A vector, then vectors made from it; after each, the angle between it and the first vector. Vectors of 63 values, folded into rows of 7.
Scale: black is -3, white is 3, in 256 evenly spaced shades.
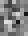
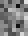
orthogonal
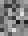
partly aligned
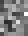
nearly opposite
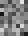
orthogonal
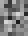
nearly parallel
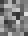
nearly opposite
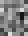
orthogonal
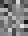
orthogonal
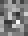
nearly opposite
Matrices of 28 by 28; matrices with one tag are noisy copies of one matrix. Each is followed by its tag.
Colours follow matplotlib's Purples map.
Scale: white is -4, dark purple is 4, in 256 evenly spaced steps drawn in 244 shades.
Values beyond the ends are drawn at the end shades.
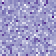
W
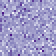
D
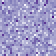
W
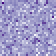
W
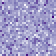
W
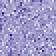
D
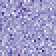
D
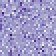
D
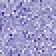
D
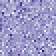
D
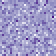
W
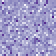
W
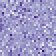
D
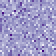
D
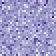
W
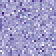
D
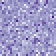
W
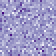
D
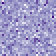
W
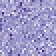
D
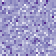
W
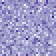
W
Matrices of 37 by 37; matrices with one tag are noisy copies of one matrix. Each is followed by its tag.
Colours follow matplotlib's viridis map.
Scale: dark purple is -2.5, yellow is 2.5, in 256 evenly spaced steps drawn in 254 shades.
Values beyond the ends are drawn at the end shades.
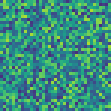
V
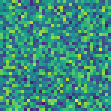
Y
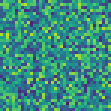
V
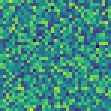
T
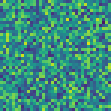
V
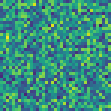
V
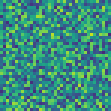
Y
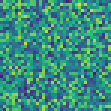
V
